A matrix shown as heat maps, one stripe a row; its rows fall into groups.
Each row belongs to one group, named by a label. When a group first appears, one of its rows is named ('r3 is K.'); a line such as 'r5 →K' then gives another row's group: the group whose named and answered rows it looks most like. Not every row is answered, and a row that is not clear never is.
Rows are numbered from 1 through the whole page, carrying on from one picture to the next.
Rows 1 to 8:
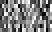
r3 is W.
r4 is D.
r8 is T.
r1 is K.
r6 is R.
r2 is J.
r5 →J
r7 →W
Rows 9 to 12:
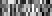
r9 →J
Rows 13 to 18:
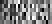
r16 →R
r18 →T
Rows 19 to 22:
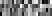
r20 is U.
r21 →R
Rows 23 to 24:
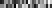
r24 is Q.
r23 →U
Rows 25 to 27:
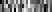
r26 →D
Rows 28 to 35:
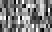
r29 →R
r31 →Q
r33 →K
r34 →R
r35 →T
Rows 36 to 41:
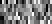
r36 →J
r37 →R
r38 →Q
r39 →D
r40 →W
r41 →U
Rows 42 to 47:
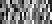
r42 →D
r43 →R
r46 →W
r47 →D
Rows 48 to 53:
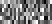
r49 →U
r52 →Q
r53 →J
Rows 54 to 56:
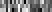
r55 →K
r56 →K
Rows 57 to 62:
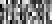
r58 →T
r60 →J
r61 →W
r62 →R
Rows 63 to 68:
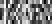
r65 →T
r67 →Q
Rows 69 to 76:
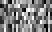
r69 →Q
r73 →D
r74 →U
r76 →Q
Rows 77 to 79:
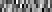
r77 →Q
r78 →U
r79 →J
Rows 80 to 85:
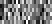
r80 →Q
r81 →W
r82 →D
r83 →W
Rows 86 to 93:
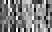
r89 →R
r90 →D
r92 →R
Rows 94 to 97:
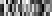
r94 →K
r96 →D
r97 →W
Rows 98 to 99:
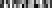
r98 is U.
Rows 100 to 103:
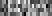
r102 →W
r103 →R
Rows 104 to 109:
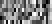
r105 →J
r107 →J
